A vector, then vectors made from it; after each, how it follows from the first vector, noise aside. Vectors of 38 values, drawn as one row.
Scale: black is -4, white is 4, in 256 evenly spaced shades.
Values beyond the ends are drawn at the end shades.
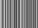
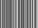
reversed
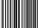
scaled up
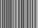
reversed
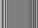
partly zeroed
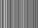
partly zeroed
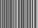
reversed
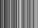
sign-scrambled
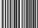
scaled up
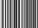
scaled up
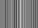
partly zeroed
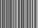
reversed
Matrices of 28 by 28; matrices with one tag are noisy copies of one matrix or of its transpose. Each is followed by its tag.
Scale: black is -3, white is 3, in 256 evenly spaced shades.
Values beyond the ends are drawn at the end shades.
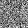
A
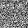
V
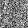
V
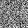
A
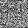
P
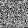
P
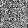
P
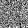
A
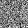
A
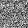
V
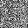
P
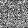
P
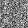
V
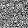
V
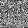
P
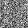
V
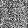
P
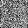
P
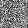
P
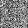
P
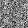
V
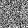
A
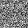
V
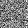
A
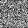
P
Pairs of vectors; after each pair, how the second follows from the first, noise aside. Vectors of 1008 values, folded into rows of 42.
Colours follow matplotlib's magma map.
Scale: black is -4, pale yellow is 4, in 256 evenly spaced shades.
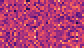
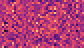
wrapped around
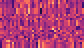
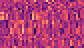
wrapped around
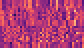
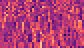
wrapped around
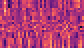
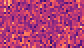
sign-scrambled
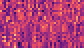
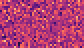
sign-scrambled
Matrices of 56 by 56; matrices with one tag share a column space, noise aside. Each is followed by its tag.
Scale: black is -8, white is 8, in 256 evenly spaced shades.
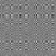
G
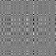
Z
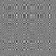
G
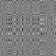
Z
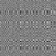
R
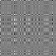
Z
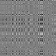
Z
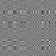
R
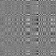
Z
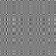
Z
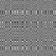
R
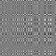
Z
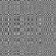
Z
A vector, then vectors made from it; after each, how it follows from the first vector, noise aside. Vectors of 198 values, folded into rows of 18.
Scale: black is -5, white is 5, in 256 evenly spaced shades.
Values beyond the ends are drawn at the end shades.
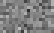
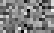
scaled up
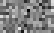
scaled up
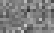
sign-scrambled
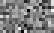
scaled up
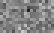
sign-scrambled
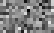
scaled up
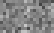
sign-scrambled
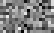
scaled up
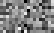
scaled up
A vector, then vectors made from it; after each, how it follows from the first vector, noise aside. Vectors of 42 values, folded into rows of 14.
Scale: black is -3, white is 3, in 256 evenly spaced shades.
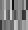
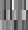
negated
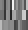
negated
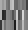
reversed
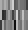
reversed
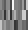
negated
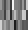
negated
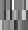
negated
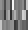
negated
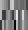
reversed
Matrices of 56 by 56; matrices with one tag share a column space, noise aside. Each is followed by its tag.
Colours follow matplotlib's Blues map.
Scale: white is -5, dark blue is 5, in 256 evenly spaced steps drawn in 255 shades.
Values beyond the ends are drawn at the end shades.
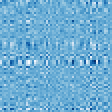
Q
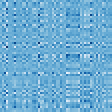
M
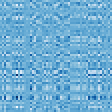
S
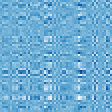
S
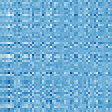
M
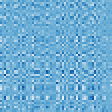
S
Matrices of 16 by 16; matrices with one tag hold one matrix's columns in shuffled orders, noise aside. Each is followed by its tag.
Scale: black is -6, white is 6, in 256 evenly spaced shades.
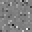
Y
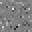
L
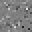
L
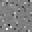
Y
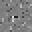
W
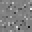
L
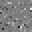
L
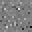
L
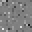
Y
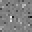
W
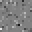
Y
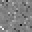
Y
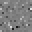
L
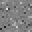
L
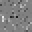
W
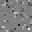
Y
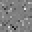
L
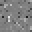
W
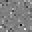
Y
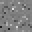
L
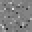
L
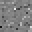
L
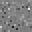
L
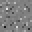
L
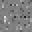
W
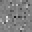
W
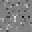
W
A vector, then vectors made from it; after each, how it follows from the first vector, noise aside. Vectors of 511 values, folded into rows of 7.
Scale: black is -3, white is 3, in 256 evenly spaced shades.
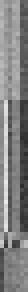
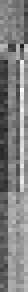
reversed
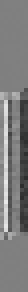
partly zeroed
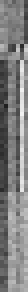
reversed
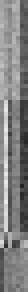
copied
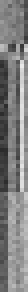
reversed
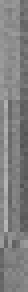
shrunk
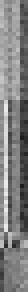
copied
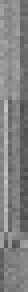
shrunk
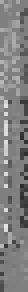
partly zeroed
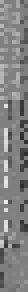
partly zeroed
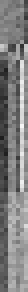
reversed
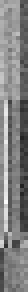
copied
